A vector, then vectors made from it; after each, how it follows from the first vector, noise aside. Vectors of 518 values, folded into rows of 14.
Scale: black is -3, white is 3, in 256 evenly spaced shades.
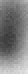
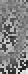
sign-scrambled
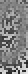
sign-scrambled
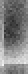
wrapped around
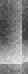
wrapped around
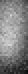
negated
